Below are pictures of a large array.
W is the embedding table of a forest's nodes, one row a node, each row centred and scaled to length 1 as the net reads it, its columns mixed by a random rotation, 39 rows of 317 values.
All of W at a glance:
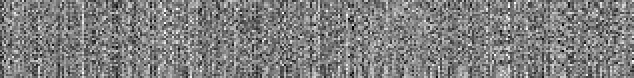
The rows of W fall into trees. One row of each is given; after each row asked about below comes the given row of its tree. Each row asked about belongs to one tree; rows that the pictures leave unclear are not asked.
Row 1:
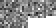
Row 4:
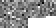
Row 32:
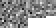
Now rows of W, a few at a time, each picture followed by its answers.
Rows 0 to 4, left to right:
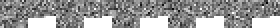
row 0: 4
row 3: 1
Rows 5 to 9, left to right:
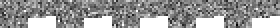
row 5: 4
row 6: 32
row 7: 4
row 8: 1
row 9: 1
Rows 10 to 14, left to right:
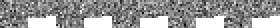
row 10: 1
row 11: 4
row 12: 32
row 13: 1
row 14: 1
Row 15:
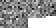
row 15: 4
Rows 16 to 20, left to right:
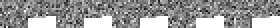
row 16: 4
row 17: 32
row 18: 4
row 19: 1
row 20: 4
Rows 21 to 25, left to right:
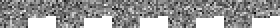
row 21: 4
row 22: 32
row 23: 1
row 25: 32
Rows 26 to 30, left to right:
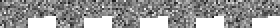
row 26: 4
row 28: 1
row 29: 1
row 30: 4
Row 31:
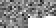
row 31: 4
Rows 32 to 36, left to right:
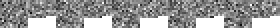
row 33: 1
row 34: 1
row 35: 1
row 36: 1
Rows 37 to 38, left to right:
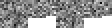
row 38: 1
